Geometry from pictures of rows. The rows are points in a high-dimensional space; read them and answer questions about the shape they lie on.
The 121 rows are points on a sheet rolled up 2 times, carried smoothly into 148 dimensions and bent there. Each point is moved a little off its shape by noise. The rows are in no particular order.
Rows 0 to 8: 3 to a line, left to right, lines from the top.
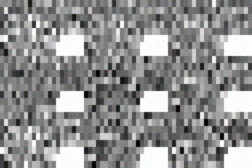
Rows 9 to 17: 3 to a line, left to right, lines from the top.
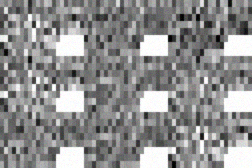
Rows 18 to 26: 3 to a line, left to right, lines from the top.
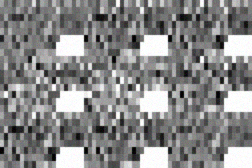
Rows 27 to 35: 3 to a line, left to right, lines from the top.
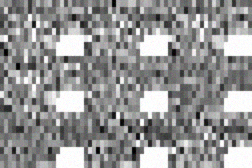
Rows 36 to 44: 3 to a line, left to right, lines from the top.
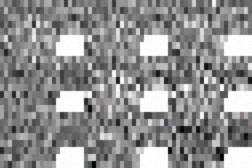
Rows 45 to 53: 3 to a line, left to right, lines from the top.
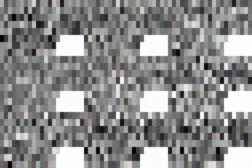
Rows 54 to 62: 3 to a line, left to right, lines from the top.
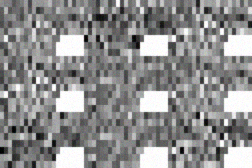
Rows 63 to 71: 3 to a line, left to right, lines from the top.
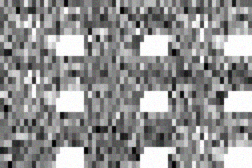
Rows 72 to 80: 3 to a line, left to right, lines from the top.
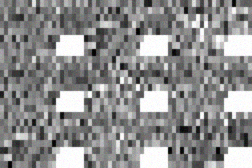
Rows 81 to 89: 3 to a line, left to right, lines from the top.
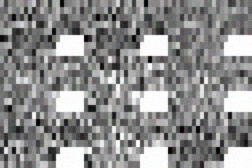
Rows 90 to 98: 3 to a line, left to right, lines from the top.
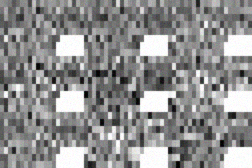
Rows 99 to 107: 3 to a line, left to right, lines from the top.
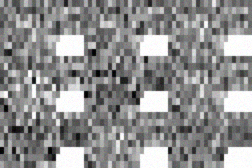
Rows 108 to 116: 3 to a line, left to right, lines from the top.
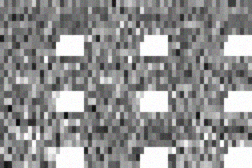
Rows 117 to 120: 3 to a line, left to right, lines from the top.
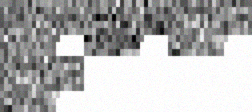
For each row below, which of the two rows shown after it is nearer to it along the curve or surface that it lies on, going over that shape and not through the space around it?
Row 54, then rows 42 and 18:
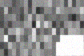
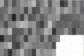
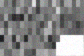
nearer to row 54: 18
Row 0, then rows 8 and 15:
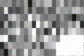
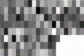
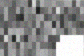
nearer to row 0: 8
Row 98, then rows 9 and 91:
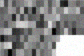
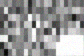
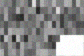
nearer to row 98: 91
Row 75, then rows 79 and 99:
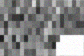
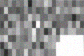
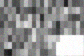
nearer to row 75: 79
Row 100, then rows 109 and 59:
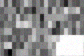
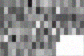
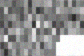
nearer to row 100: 59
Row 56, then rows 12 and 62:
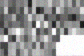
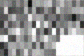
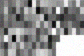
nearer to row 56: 12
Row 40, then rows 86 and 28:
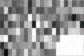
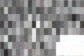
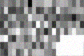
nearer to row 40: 28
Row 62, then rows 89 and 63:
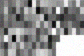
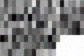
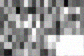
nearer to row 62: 89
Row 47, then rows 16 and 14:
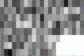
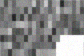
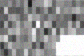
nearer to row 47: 14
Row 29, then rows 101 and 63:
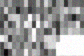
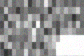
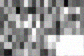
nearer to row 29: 63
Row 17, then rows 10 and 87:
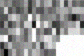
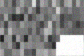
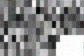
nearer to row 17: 87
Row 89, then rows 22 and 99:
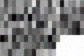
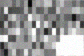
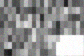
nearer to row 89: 99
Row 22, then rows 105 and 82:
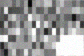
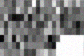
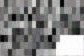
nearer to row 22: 105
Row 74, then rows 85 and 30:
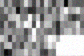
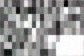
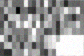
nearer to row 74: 85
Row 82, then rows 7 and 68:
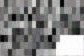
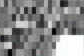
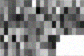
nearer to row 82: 7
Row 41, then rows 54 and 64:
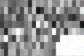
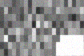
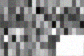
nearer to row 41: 64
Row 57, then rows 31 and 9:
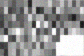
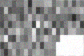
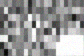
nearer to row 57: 9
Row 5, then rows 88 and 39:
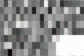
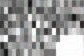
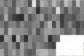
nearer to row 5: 39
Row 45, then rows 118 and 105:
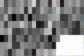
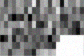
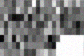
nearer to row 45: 118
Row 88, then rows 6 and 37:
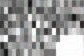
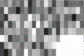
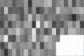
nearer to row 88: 6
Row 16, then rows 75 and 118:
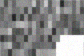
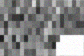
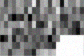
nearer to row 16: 75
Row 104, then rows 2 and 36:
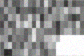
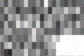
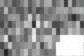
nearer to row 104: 2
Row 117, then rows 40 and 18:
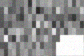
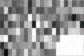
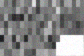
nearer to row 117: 18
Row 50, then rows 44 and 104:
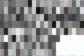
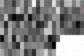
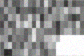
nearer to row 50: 44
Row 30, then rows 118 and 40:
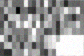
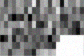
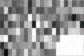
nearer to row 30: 40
